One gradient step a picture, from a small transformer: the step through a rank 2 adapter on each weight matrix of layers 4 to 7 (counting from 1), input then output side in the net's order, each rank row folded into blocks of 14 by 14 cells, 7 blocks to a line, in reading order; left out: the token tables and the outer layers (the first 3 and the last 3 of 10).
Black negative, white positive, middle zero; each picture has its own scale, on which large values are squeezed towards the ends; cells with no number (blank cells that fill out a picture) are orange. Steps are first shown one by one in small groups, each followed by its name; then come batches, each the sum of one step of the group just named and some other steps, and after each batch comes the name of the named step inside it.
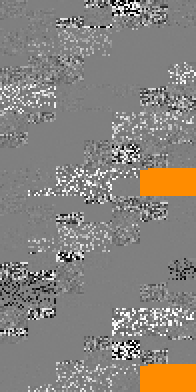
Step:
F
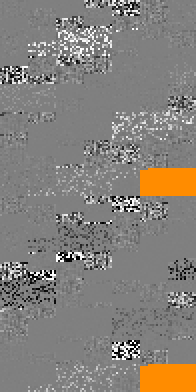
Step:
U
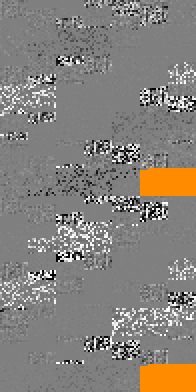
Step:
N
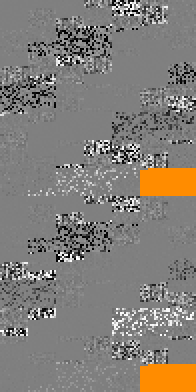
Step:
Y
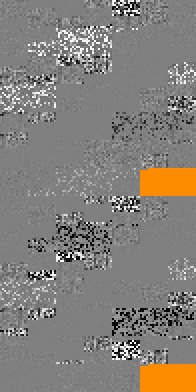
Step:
U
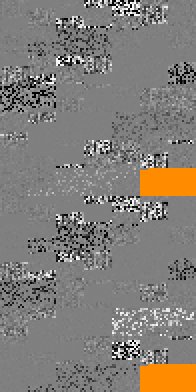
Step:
Y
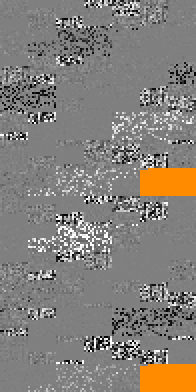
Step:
N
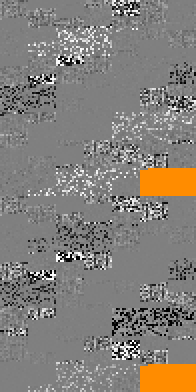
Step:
U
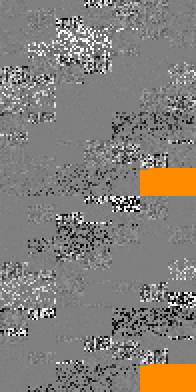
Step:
N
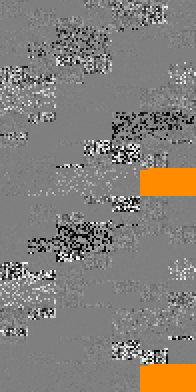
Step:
Y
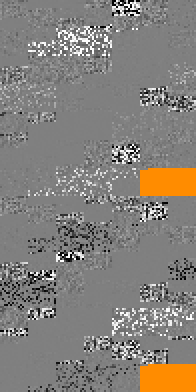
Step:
F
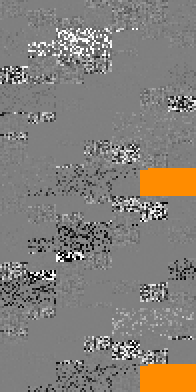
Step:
U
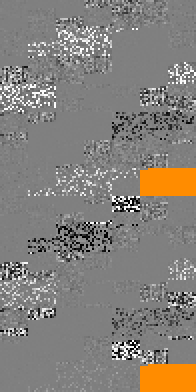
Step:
F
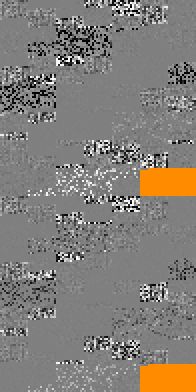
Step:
Y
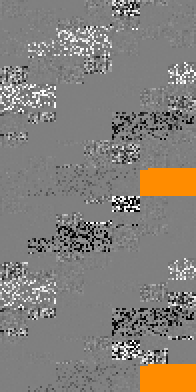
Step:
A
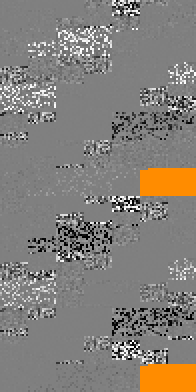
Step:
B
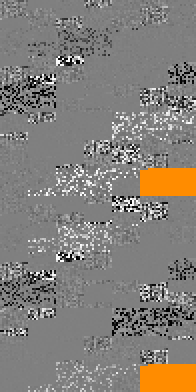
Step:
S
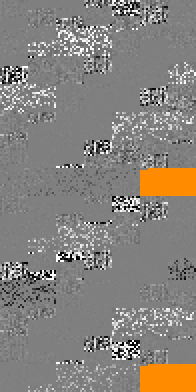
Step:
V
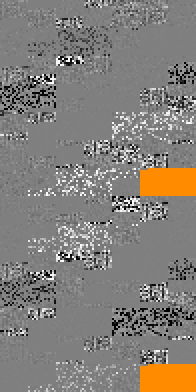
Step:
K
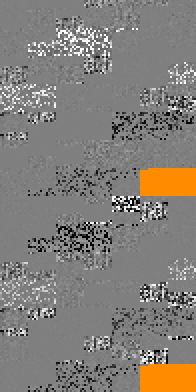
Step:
A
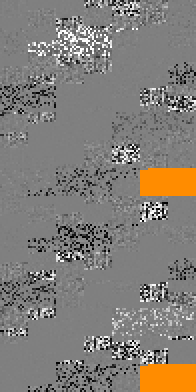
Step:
K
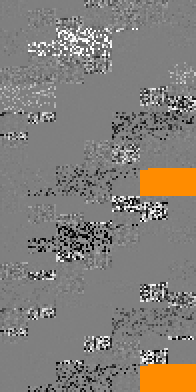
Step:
B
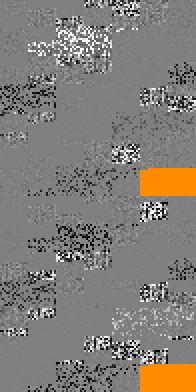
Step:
S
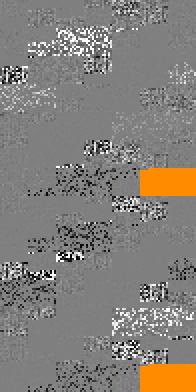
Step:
V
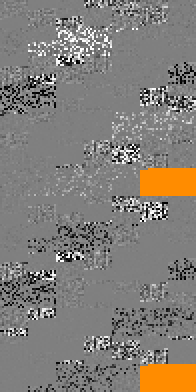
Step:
S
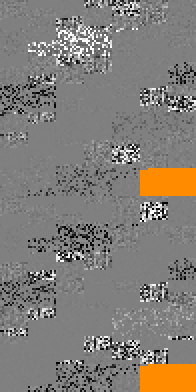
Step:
S
